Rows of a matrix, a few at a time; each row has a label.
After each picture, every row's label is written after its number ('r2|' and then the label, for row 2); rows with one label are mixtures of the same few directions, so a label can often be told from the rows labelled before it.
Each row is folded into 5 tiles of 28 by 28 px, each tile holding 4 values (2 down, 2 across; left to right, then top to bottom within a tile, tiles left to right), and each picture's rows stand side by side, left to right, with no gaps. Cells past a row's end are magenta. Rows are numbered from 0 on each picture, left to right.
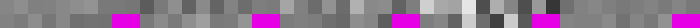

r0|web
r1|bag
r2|bag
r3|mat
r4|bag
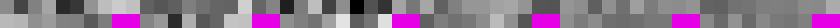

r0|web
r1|web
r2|bag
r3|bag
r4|bag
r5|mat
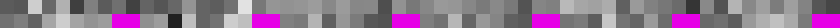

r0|bag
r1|web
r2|web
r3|web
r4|mat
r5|bag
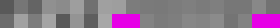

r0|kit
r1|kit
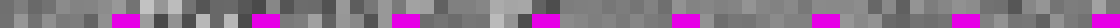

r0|kit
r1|kit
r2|mat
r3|bag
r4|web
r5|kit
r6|bag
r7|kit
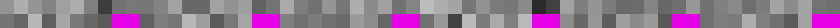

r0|web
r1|kit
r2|bag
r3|mat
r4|kit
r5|kit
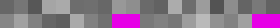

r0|kit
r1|bag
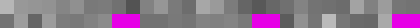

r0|mat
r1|web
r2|kit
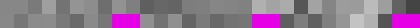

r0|mat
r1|mat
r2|bag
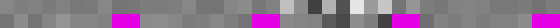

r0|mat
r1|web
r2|bag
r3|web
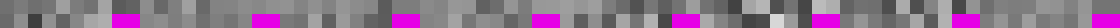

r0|web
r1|web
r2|web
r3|web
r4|kit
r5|kit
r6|mat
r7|kit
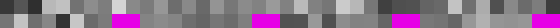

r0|kit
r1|bag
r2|web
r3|bag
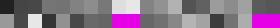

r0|mat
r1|kit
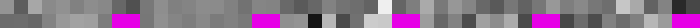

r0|bag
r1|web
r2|web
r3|kit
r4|web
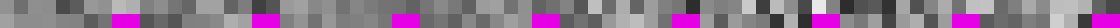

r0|web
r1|web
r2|mat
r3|web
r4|bag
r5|mat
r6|mat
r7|bag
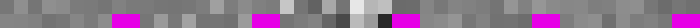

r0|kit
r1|kit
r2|bag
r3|web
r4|web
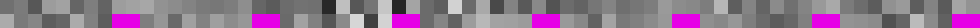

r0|kit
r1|mat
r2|mat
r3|bag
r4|web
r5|bag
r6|kit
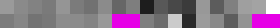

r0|mat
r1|mat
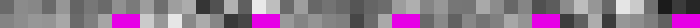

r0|bag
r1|web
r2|bag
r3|web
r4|web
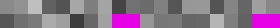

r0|kit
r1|kit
